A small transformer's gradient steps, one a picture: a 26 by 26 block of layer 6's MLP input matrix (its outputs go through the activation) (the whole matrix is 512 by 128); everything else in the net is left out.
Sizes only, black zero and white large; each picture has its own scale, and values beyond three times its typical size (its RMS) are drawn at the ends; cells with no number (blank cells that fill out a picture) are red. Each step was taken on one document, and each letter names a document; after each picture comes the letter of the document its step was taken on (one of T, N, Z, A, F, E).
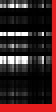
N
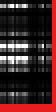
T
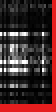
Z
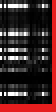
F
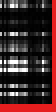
Z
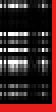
F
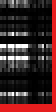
T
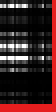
N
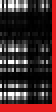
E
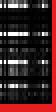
F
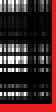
E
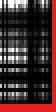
E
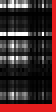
N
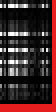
F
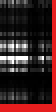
T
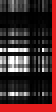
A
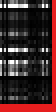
F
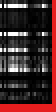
A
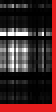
N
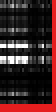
T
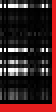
F
